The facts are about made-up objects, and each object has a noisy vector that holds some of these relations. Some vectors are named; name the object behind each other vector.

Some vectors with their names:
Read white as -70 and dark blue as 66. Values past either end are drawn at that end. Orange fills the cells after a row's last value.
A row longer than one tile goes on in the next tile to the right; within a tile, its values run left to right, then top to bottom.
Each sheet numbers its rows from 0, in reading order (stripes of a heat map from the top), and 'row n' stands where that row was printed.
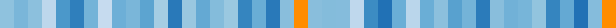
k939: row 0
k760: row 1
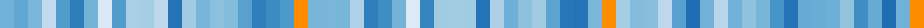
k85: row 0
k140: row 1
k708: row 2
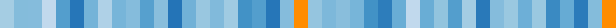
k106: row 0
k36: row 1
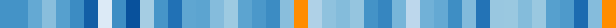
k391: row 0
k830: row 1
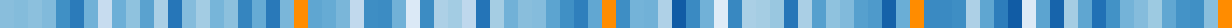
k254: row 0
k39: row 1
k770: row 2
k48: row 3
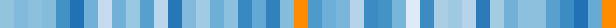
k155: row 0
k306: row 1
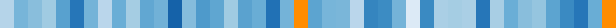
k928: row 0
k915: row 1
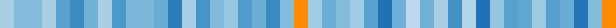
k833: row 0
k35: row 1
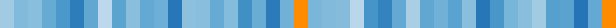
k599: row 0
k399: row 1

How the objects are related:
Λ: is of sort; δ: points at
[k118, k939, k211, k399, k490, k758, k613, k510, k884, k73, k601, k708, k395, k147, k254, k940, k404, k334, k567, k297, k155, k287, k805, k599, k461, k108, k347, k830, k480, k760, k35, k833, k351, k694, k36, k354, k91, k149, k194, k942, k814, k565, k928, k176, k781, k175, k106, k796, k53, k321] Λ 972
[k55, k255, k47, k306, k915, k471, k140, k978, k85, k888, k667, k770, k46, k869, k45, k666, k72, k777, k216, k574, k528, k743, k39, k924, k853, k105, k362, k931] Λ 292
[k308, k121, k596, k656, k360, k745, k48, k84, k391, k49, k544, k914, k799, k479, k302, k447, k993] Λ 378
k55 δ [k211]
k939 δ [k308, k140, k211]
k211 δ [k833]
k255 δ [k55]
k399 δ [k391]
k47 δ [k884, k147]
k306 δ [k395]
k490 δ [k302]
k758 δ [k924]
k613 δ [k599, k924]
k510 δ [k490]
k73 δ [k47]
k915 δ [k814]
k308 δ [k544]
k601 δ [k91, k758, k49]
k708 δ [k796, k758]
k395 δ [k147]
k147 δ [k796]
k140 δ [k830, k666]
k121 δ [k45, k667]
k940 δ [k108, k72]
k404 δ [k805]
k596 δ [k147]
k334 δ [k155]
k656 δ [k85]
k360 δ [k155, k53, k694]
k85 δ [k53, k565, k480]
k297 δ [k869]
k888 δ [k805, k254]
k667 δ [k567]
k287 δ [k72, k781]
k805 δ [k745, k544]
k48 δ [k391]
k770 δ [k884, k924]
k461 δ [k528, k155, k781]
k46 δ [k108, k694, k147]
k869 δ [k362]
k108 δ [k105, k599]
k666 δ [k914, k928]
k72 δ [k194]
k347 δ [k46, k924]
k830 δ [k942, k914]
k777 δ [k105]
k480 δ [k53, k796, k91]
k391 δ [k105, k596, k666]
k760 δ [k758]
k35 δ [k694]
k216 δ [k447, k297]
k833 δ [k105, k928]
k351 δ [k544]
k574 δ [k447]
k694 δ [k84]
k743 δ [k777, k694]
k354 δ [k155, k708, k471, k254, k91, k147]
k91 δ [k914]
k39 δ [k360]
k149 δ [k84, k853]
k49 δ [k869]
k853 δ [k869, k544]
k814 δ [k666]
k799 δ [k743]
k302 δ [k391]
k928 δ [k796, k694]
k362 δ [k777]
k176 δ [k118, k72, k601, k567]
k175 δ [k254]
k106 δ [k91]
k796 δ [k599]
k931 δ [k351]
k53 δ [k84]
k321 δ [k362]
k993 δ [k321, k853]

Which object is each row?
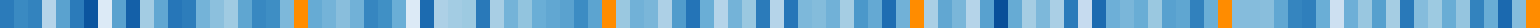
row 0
k302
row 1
k105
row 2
k149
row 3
k53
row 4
k884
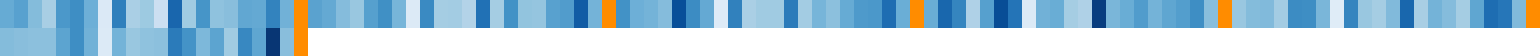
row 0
k743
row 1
k46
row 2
k924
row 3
k360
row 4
k666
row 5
k395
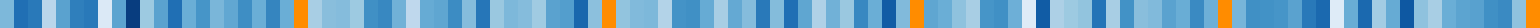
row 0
k308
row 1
k814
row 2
k297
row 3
k777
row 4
k914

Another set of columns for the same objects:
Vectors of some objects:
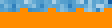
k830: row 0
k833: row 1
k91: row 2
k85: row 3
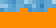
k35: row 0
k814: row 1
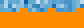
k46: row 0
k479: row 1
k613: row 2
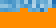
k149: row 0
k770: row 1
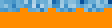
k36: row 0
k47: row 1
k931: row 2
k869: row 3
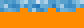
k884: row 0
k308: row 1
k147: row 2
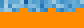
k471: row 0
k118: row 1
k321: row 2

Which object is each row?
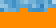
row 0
k694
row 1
k939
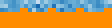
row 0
k108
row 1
k596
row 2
k297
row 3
k796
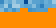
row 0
k853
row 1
k211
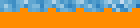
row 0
k708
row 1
k106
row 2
k599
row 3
k758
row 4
k799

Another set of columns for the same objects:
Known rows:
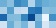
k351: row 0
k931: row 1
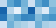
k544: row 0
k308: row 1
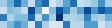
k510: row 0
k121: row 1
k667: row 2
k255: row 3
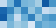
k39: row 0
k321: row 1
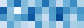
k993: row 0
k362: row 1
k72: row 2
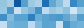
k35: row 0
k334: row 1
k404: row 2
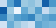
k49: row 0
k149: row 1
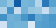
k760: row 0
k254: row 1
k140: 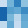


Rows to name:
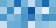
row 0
k73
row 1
k84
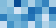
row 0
k297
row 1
k770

